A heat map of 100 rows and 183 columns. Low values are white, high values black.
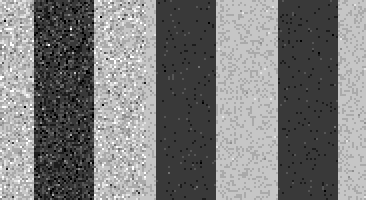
The right part is calmer, past a seam about 40% of the way across. There is no overall slope. Stripes running up and down repeat 3 times from left to right. The histogram has two humps.
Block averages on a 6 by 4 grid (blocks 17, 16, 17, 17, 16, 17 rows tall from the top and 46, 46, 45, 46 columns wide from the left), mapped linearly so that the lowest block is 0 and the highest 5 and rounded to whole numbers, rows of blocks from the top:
5 0 0 5 / 5 0 0 5 / 5 0 0 5 / 5 0 0 5 / 5 0 0 5 / 5 0 0 5
